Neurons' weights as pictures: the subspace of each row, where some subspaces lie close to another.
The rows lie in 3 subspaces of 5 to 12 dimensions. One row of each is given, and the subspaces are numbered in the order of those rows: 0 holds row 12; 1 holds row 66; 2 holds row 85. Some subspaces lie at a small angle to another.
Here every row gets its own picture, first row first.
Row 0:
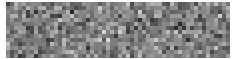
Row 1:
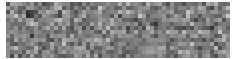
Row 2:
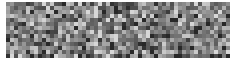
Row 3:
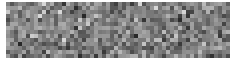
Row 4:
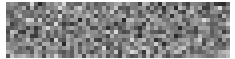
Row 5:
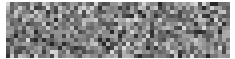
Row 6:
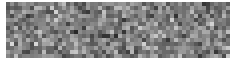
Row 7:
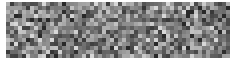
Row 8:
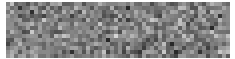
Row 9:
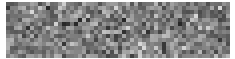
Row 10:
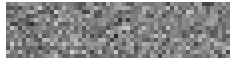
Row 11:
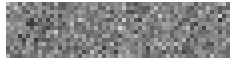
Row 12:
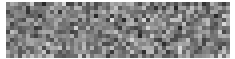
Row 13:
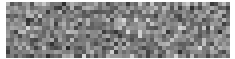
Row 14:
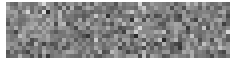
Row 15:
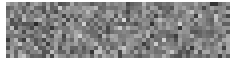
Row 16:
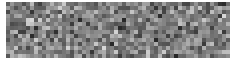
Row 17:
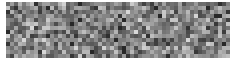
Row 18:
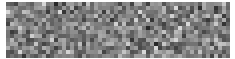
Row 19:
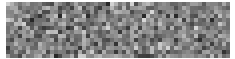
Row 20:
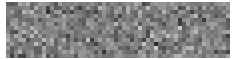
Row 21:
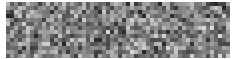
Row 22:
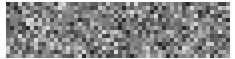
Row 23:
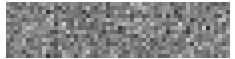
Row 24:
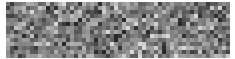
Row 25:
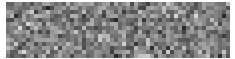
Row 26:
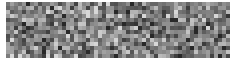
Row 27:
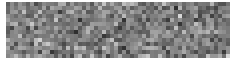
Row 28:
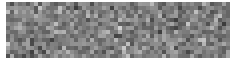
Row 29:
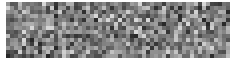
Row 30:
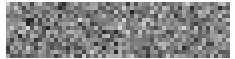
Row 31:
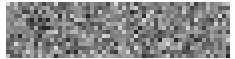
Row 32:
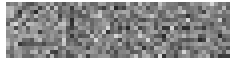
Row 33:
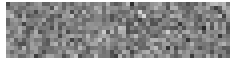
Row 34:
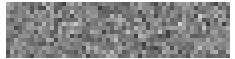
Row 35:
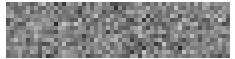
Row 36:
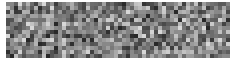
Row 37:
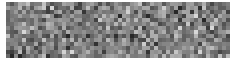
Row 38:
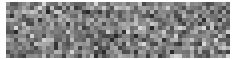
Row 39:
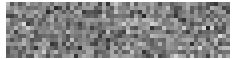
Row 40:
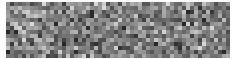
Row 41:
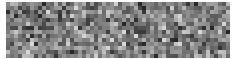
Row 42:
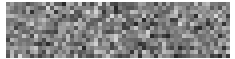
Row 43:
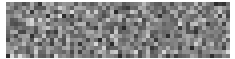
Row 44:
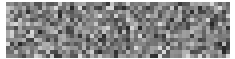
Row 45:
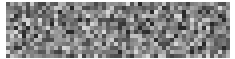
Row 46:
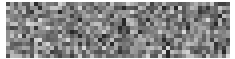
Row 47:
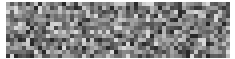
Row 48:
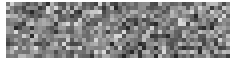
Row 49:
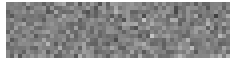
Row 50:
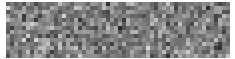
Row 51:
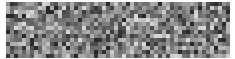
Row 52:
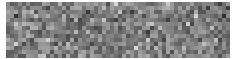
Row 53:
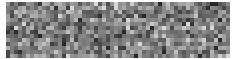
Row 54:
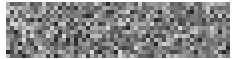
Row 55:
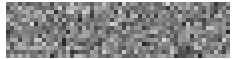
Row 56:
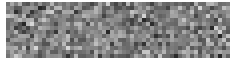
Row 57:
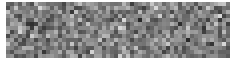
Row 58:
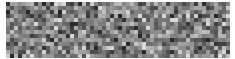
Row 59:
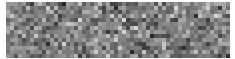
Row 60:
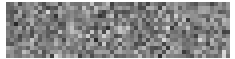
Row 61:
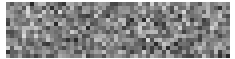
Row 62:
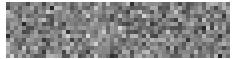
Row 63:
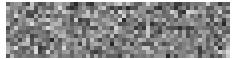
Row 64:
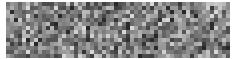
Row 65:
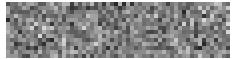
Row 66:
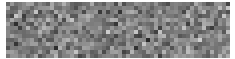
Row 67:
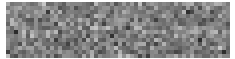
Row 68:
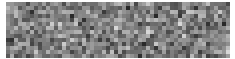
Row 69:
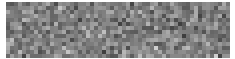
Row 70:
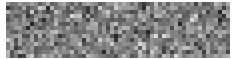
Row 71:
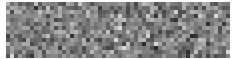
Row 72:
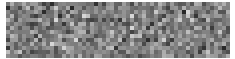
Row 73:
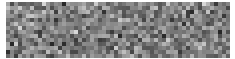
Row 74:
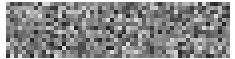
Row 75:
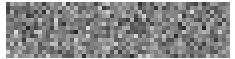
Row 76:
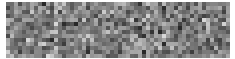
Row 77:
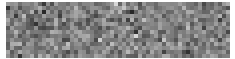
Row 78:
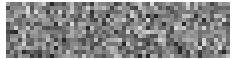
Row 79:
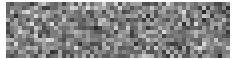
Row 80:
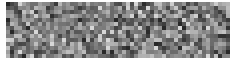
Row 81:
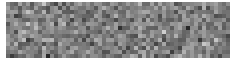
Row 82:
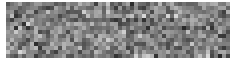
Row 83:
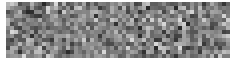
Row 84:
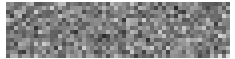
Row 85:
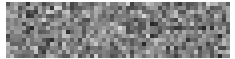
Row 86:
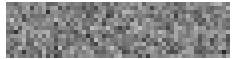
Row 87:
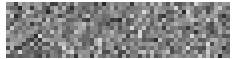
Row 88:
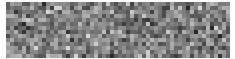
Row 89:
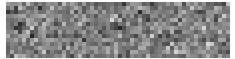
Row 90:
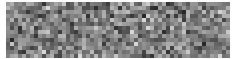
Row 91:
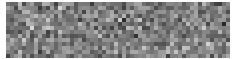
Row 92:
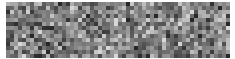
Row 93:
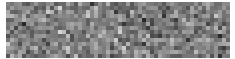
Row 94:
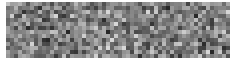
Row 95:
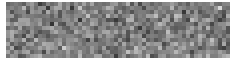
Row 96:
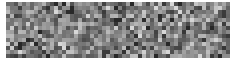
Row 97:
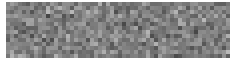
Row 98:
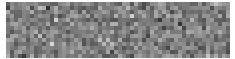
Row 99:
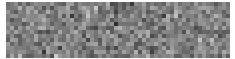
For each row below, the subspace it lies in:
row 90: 1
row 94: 1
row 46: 1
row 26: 0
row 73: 1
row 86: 1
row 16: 0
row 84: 1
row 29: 2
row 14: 1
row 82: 1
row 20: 0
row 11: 0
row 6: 1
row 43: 0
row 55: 1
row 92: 1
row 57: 2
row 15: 1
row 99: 1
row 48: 0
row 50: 1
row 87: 1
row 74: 0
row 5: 1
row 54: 1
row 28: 2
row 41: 1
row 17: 2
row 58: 2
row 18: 2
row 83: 0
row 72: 1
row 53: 1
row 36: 2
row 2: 0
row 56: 2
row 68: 2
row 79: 1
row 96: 1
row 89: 2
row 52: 1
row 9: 0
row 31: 1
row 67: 1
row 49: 0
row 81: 1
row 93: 2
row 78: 1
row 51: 2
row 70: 1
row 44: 1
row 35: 0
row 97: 0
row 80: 0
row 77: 1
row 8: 2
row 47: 2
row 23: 0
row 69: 2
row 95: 1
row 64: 1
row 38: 1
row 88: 2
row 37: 2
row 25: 1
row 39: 0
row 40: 1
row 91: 2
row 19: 1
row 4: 0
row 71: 2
